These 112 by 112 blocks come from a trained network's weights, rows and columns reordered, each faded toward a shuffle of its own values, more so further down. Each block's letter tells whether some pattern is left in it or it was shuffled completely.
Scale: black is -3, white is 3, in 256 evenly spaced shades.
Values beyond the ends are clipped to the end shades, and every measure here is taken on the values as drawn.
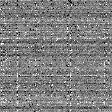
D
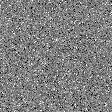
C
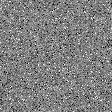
C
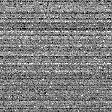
D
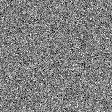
C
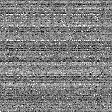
D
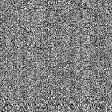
D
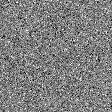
C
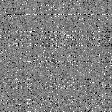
D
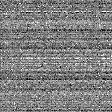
D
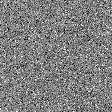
C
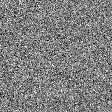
C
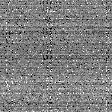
D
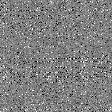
D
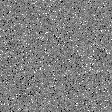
C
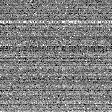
D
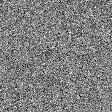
C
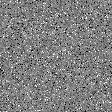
C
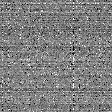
D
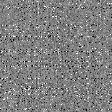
D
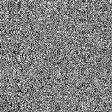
D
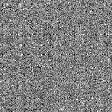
D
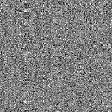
D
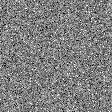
C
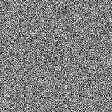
D
